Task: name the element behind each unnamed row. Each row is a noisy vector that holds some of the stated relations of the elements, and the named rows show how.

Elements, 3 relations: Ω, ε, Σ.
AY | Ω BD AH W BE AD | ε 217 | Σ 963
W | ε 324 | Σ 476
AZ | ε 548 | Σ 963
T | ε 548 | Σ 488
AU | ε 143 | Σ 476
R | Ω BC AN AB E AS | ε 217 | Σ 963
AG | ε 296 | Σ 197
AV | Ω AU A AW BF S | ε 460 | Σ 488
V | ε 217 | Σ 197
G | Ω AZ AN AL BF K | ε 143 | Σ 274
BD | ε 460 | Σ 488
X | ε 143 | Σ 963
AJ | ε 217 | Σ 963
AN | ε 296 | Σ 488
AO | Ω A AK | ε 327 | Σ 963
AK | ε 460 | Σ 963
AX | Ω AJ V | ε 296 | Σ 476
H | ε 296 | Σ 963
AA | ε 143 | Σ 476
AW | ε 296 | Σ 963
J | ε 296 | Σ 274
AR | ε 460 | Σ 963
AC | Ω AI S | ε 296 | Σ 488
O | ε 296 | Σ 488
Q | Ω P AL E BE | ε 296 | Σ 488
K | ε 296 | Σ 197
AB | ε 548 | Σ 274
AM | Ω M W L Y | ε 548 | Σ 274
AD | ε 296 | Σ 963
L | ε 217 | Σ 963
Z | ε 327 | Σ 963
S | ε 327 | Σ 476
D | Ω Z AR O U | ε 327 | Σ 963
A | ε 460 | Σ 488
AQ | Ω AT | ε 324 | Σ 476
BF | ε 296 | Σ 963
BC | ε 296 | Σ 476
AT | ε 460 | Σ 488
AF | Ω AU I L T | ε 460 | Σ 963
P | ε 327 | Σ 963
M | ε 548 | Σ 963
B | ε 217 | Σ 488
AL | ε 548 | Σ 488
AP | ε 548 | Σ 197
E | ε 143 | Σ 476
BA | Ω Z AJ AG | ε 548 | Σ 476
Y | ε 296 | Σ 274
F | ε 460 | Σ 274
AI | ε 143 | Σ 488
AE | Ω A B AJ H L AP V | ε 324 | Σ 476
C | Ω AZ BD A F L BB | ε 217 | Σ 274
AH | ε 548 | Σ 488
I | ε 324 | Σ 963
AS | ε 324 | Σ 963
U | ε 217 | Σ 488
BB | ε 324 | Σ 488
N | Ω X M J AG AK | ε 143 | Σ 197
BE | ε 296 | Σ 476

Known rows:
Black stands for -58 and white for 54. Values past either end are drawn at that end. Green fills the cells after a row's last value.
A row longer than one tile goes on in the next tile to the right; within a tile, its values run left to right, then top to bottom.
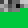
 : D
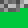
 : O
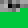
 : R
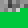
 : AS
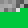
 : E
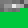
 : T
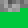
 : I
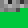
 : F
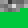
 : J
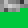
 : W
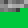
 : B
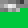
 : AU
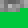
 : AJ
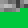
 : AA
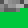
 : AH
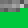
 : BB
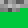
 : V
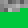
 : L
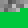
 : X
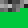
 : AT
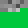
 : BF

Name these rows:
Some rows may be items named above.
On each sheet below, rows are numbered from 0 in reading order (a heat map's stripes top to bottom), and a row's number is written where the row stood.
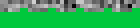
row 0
L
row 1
Y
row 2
D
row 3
AA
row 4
G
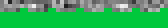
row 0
F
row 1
AE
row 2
AY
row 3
I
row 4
AU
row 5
AZ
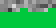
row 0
AG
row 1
P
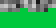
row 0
BA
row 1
C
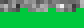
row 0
AV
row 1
I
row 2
AE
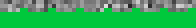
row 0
AW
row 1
AI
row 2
H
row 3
AN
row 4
BA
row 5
AF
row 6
A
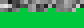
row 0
AQ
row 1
Q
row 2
AL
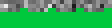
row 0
AE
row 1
AN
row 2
AC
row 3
AV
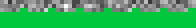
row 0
AB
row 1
BC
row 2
S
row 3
AX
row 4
K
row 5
AR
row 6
Z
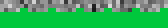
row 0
BE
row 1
AD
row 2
AB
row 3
N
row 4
AM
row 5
M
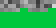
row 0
Z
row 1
AO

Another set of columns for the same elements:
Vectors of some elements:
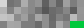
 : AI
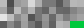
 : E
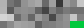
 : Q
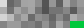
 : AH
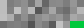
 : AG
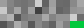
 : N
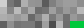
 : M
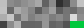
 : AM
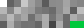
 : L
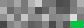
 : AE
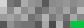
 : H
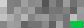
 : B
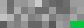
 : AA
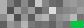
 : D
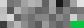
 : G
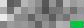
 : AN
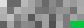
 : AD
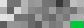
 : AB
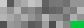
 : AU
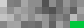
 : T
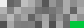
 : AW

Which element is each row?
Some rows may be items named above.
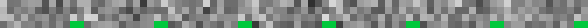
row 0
AC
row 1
Q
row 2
N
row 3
C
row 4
AY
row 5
AQ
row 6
B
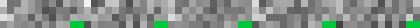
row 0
AL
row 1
BF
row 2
AT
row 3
K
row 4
AF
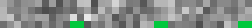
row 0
AV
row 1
E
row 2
AG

